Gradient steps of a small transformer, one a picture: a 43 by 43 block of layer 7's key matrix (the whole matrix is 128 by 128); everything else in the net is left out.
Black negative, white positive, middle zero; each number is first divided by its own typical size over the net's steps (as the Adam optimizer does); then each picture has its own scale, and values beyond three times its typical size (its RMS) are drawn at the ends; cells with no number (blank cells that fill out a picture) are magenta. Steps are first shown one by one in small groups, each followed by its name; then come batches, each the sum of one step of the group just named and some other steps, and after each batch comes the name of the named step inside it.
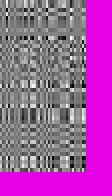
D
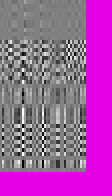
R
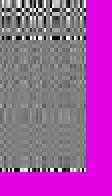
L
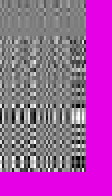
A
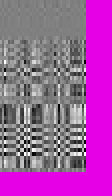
A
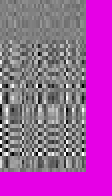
R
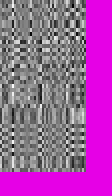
A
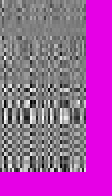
L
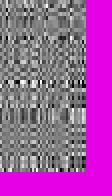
D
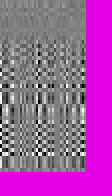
D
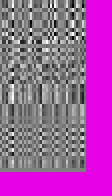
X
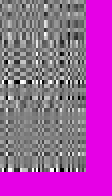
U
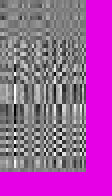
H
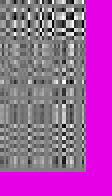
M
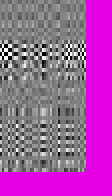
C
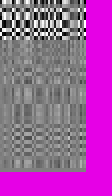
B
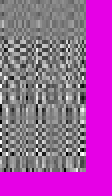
M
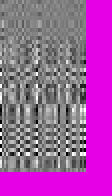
U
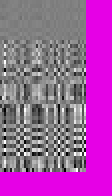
H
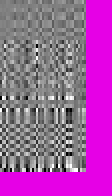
M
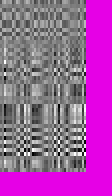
B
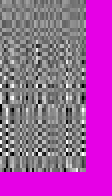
B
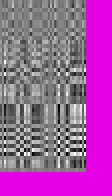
X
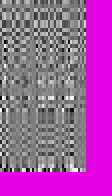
B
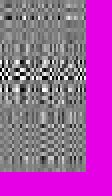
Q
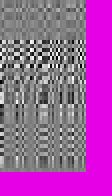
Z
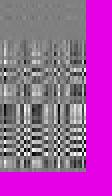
Q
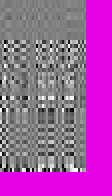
Q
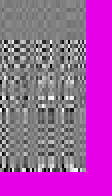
Z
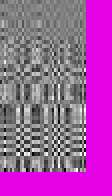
Z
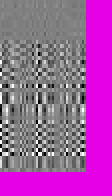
Q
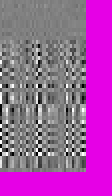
Z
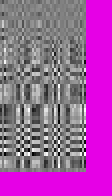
Z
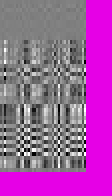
Z
